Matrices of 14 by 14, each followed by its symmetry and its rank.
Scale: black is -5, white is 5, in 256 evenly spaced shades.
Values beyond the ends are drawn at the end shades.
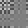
symmetric, rank one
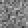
antisymmetric, full rank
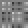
symmetric, rank one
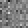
neither, rank three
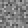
antisymmetric, full rank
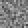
antisymmetric, full rank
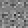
neither, rank three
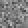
antisymmetric, full rank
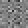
neither, rank three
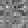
neither, rank three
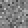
antisymmetric, full rank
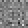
neither, rank three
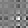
symmetric, rank one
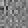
neither, rank three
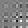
symmetric, rank one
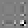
symmetric, rank one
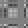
symmetric, rank one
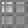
symmetric, rank one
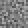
antisymmetric, full rank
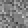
antisymmetric, full rank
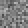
antisymmetric, full rank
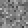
antisymmetric, full rank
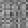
neither, rank three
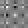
symmetric, rank one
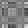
symmetric, rank one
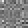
neither, rank three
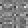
neither, rank three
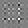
symmetric, rank one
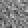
antisymmetric, full rank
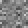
neither, rank three
